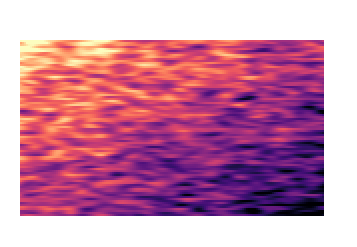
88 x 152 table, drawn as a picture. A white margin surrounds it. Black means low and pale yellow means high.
The ninth with the lowest average is the bottom right. Streaks run across, left to right. The values follow a bell shape. Neither half mirrors the other. The top left is the ninth with the highest average. Values rise toward the top left.
